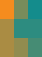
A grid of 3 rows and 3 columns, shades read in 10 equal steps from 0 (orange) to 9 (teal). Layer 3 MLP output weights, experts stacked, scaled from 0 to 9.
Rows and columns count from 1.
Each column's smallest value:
0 4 7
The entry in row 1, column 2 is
5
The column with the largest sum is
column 3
